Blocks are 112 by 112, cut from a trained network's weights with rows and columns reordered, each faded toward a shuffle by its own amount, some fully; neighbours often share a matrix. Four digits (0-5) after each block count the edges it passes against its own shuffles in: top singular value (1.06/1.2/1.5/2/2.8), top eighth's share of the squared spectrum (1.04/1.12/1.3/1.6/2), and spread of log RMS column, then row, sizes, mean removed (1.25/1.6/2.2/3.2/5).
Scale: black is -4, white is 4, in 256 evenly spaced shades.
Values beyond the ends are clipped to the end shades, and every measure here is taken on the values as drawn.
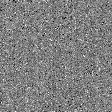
1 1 0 0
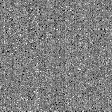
3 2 0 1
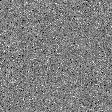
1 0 0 0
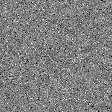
0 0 0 0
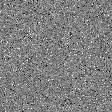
0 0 0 0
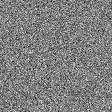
0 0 0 0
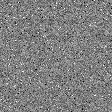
0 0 0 0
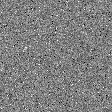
0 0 0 0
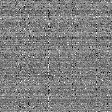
4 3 3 1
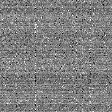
4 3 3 0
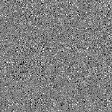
3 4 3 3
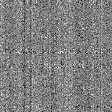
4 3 1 3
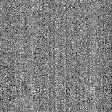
3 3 1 2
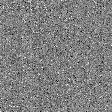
1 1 0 0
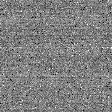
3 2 1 0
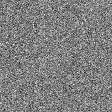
2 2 0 0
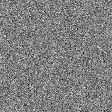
2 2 0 0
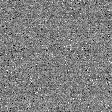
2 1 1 0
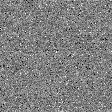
1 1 0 0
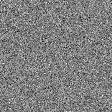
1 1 0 0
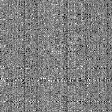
4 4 2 3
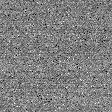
2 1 0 0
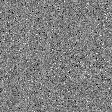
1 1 0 0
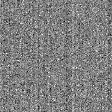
3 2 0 2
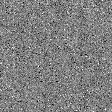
1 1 0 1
